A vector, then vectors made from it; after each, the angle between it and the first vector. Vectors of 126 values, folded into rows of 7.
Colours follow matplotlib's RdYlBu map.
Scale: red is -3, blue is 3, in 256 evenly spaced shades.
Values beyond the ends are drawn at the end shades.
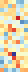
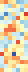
partly aligned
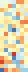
nearly opposite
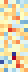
nearly parallel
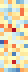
partly aligned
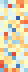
nearly opposite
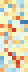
nearly parallel
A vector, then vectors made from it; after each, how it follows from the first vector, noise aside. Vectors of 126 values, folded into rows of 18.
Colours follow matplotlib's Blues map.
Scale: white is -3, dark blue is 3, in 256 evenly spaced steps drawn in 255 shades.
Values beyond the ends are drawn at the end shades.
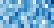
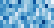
negated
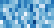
wrapped around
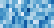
wrapped around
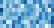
wrapped around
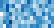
wrapped around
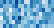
wrapped around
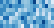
negated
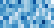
negated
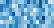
wrapped around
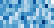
negated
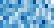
negated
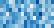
wrapped around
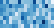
negated
